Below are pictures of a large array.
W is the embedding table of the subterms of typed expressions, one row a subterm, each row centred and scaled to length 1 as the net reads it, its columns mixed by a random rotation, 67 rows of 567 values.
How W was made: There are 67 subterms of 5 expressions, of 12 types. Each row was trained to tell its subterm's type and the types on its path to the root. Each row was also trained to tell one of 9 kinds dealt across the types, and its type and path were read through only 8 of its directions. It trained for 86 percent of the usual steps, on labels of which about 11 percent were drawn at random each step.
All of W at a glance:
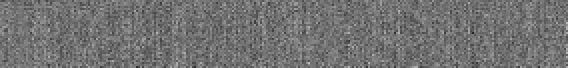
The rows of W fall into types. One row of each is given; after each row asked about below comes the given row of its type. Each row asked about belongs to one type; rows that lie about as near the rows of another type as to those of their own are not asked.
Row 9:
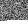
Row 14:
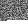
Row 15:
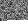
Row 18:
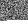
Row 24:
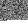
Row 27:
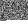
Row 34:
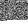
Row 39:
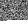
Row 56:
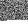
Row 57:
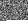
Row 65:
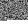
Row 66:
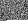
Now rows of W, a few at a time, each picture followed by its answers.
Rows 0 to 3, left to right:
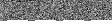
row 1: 15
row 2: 39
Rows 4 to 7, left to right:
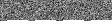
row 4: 9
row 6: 66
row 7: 34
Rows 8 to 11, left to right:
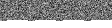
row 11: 66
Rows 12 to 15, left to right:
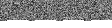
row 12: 14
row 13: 56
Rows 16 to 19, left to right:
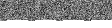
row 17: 14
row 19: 24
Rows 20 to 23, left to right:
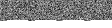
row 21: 57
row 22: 18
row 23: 18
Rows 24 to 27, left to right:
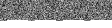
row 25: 65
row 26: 18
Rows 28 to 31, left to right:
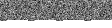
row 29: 34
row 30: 57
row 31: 56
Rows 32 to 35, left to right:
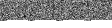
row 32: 56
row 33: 39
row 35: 65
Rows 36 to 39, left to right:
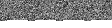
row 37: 15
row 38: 15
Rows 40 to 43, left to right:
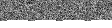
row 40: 9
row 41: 15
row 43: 14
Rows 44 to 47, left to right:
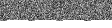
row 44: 66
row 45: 18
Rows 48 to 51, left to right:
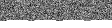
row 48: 57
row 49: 27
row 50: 66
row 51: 9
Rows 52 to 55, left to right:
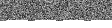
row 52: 56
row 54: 34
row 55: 39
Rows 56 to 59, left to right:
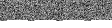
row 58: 34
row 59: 14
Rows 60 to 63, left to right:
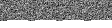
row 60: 15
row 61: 34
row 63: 56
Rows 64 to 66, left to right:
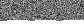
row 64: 14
